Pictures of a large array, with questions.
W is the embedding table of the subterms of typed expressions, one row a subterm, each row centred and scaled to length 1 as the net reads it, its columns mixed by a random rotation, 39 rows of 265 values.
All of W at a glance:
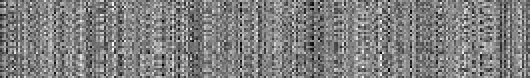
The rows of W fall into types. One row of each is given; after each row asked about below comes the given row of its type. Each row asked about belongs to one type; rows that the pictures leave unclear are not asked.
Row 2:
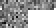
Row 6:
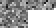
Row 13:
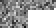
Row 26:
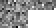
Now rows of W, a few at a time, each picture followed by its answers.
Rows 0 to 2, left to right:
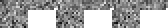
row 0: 13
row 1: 2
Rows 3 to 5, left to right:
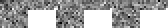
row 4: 2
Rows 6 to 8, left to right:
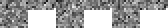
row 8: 6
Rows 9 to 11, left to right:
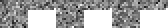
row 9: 13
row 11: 6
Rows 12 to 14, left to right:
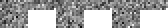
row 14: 13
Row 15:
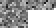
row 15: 6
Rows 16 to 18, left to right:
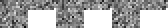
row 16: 13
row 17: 6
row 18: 13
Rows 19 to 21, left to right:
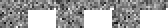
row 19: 13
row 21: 2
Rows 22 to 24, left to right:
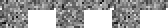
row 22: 2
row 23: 6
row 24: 2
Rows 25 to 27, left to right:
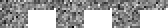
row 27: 6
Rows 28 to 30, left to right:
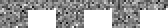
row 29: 13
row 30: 6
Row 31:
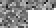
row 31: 6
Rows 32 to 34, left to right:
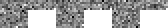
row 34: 13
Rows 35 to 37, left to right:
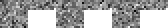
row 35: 13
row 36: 6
